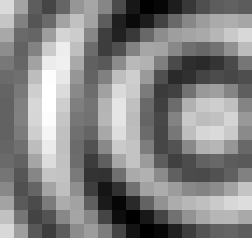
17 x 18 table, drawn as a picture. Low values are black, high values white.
Rings: centred on the middle right. Ninth with the lowest average: bottom middle. Ninth with the highest average: middle left. Odd rows or columns: none. Slope: none.
